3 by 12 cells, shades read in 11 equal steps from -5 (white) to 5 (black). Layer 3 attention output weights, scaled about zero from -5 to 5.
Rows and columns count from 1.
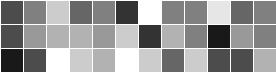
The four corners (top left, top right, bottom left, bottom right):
2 0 4 -2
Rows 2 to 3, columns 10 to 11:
4 -1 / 2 2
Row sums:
-5 -3 -12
